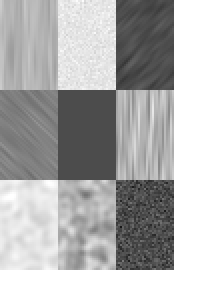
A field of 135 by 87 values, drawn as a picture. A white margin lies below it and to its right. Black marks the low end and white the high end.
The table splits into 3 rows of 3 panels. Panel 1,1: high, streaked downward, faint in contrast. Panel 1,2: very high, fine-grained, faint in contrast. Panel 1,3: low, slanting up to the right, faint in contrast. Panel 2,1: middling, slanting down to the right, faint in contrast. Panel 2,2: low, flat. Panel 2,3: high, streaked downward. Panel 3,1: very high, blotchy, faint in contrast. Panel 3,2: high, blotchy. Panel 3,3: low, fine-grained.
